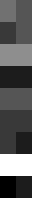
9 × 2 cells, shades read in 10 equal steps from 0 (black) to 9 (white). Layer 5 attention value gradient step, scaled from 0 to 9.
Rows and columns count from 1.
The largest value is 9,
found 2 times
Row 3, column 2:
5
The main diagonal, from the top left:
4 3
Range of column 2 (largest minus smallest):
8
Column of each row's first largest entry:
1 2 1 1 1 1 1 1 2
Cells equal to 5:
2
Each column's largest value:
9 9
